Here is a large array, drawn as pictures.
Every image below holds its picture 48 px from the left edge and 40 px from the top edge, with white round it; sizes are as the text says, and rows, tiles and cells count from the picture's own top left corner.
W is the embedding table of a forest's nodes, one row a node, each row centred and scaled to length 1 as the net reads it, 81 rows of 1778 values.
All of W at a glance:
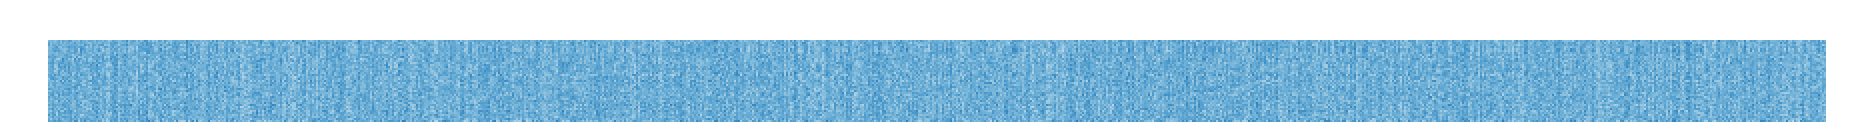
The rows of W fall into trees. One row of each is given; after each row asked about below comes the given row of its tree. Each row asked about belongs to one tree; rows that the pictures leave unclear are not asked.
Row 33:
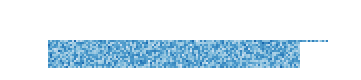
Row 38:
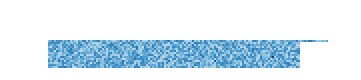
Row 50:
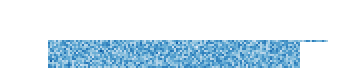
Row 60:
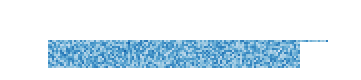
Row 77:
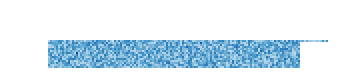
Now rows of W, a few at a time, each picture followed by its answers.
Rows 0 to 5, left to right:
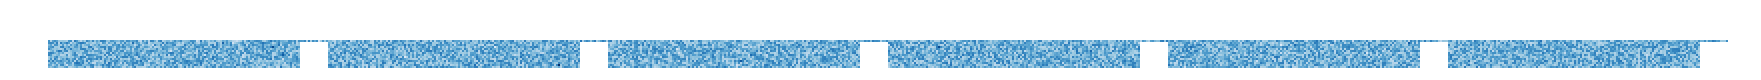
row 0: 33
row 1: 50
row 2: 50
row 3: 77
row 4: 38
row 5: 50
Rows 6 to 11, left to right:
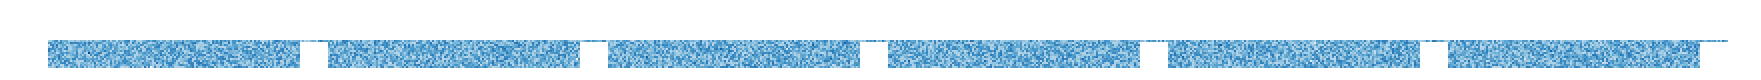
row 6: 77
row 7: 50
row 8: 50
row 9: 50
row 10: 50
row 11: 50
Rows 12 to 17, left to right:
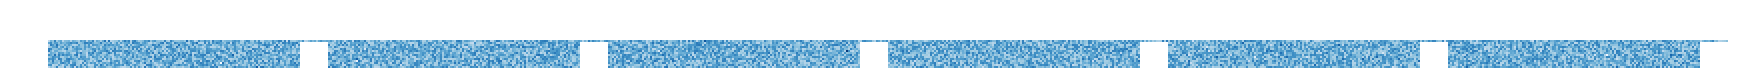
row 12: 77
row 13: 50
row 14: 60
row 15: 77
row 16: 50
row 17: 38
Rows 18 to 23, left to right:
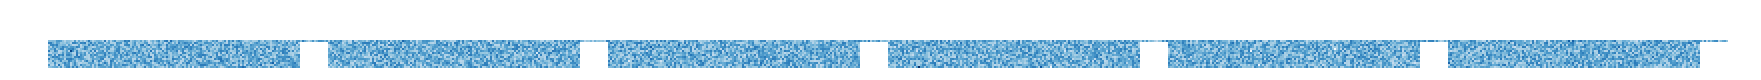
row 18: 77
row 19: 77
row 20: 33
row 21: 77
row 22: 38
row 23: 33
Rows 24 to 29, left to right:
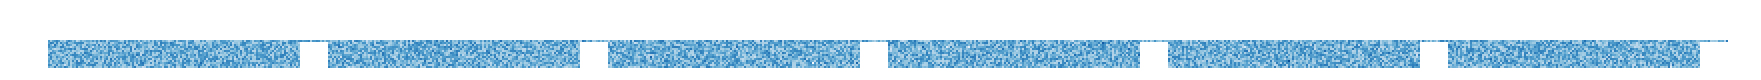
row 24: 33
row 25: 60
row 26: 60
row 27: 33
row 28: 77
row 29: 60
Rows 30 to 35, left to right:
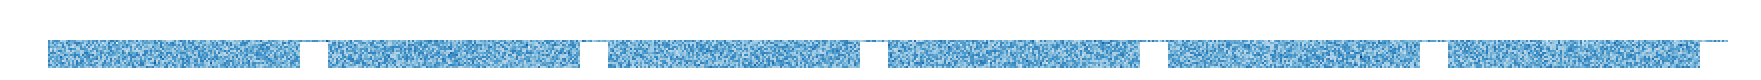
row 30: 33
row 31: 60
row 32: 50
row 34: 50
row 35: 50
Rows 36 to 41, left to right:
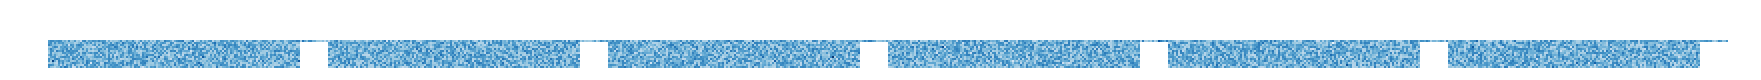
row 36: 38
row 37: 77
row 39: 77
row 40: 60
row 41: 60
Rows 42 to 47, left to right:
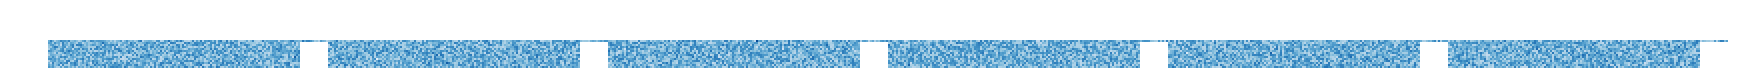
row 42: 38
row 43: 77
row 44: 77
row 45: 60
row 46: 50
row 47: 77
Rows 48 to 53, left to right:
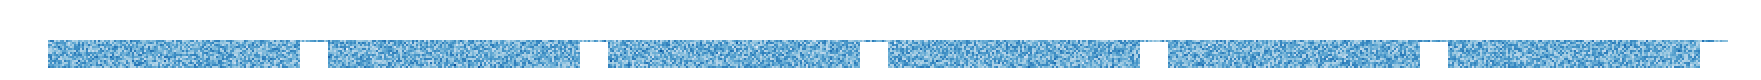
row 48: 50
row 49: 33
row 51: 77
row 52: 33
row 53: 38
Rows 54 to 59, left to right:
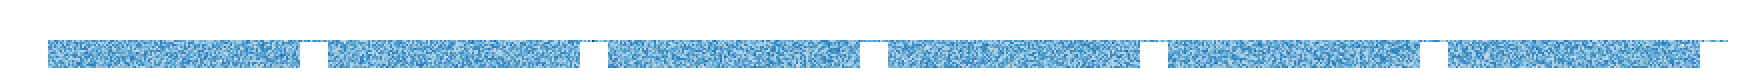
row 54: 33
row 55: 33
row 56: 50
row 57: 38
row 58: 50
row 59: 77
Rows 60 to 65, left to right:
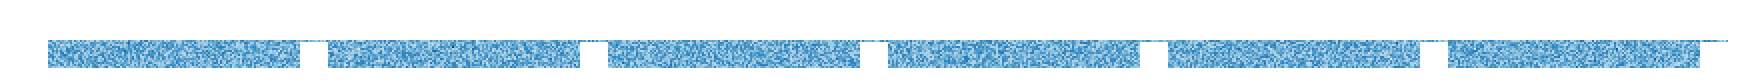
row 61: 33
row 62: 77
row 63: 60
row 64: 38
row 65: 38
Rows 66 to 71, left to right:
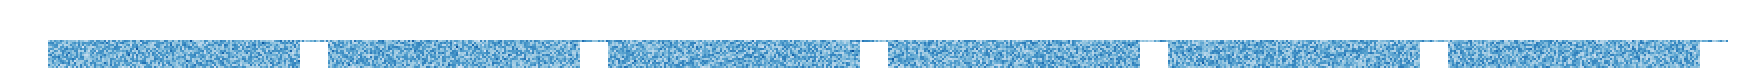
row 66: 77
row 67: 60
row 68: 38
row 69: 77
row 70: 60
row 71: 60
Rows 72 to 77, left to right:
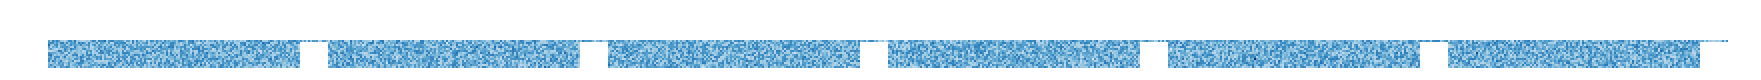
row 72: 33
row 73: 60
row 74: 38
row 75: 60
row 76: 33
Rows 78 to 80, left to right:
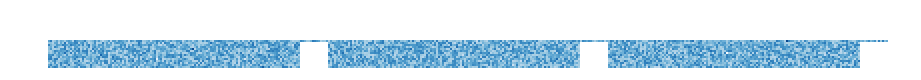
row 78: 50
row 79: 60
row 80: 50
